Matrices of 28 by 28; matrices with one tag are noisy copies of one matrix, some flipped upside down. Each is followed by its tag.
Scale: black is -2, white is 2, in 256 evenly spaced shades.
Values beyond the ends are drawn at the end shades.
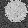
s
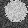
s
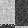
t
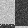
t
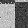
t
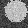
s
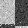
t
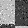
t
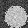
s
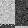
t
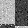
t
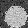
s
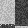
t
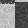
t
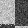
t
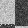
t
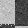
t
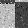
t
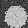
s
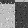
t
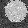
s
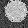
s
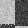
t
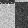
t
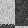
t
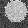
s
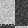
t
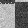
t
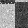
t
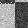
t
